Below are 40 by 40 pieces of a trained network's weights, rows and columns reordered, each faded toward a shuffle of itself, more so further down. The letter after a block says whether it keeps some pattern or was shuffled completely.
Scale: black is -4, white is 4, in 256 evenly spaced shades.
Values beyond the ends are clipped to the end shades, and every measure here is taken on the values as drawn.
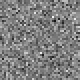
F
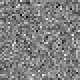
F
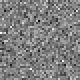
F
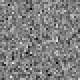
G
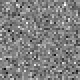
F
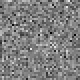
G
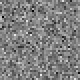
F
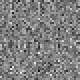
G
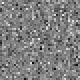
F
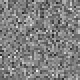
F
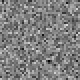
G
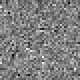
G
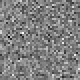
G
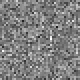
F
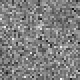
F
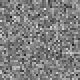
F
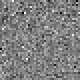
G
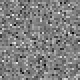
F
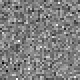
F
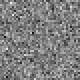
F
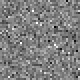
F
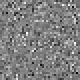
G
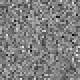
F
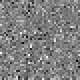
G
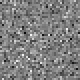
G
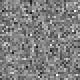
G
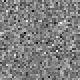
F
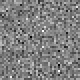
F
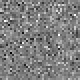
G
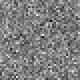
F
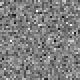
F
